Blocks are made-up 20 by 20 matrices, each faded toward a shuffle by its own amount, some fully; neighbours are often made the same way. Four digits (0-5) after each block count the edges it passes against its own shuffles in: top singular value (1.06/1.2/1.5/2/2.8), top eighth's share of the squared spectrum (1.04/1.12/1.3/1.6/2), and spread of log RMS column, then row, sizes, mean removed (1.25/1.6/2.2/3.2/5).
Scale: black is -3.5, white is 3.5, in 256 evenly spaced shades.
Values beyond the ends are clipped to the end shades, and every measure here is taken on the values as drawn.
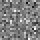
1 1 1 0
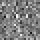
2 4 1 1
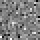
0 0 0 0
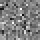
2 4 1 1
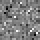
0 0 0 0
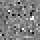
1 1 0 0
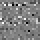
2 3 0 2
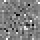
0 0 0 0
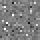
0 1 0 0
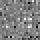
2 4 1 2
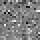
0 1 0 0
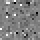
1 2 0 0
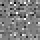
2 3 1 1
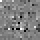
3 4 0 1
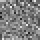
0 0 0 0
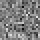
3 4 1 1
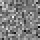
0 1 0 0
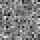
2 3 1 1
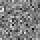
0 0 0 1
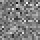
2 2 0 1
